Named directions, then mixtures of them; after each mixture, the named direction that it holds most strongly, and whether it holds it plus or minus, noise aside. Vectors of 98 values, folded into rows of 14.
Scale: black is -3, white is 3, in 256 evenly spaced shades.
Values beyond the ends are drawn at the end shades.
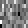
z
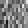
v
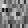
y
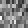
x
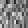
v, minus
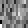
z, minus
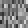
v, plus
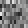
x, minus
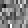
y, minus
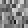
x, minus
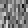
v, minus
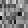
x, minus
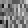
v, plus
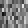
v, plus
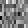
x, minus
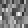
y, minus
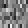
y, minus
